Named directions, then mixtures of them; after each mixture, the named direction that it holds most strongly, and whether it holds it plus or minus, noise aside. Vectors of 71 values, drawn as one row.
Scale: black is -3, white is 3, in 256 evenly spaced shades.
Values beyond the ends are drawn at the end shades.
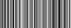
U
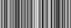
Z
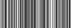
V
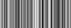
Z, plus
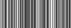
V, plus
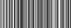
U, minus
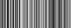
U, plus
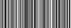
V, plus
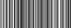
U, minus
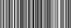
U, minus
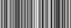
Z, plus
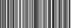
U, plus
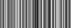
Z, minus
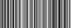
U, plus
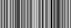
Z, plus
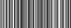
U, minus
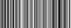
U, plus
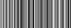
U, minus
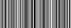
V, plus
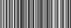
U, minus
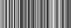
U, minus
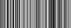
V, minus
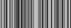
Z, plus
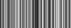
Z, minus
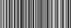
U, minus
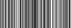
V, plus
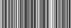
V, plus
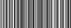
U, minus
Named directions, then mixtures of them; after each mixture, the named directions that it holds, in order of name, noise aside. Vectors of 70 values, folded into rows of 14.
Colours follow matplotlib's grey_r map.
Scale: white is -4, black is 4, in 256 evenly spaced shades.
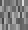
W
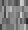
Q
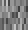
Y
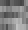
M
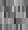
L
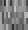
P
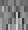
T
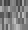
M, W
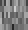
P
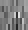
T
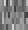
P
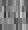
L, Q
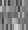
M, W, Y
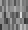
Q, W, Y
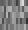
Q, W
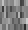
Q, T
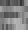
M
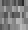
M, W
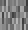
P, T, Y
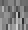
T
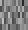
W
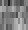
M, Y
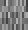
P, W, Y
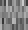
P, Q, W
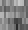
L, M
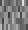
W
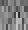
T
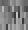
L, T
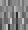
T, W, Y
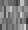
Q
